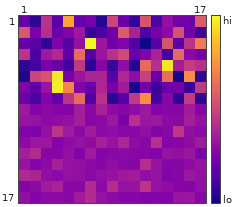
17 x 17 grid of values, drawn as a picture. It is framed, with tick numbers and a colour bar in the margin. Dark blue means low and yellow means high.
There is no overall slope. The top right is the roughest part. The halves do not mirror each other. Overall the values sit about 30% of the way up the scale. Most values sit low, with a long tail of high ones. A horizontal seam about 50% of the way down splits the table, and the bottom part is calmer.
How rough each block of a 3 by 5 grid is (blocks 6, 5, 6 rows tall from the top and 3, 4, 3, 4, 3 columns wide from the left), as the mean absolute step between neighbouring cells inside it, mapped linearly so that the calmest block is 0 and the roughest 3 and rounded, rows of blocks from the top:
23233 / 01111 / 00000
